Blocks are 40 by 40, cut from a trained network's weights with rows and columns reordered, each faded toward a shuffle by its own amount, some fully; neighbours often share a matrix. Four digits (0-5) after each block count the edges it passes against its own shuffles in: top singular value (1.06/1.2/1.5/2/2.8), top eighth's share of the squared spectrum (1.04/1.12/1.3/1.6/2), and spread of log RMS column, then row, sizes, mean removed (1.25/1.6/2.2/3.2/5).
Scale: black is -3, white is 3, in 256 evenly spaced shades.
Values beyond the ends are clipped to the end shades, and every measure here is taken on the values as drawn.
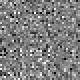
3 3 1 1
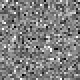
2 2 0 1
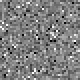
0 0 0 0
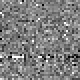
2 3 0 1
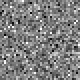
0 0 0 0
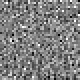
1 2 0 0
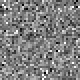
2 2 0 1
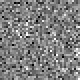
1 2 0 0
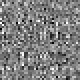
3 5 2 2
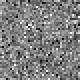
0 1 0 0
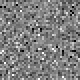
0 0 0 0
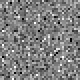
0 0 0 0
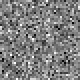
2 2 0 0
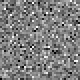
1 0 0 0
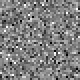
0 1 0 0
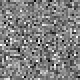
2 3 1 1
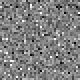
1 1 0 0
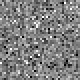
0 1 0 0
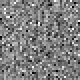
1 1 0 0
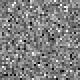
0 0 0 0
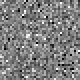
0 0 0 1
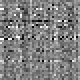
3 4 0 3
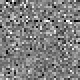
2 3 0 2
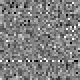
2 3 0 1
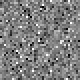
2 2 0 0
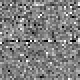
2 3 0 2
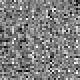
3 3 2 2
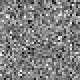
2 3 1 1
